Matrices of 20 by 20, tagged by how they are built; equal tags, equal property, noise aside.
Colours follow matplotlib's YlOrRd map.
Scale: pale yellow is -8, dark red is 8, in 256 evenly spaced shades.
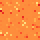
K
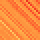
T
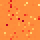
K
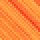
T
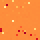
K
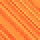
T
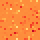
K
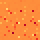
K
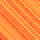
T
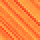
T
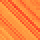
T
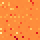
K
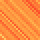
T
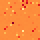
K
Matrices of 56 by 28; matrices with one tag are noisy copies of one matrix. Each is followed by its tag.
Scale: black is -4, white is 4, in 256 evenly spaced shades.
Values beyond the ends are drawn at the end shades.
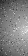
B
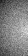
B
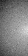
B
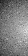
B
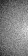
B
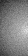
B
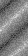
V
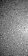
B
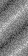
V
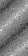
V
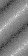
V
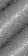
V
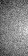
B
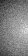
B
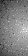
B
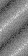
V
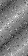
V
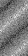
V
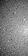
B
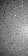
B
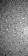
B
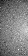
B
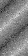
V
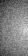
B
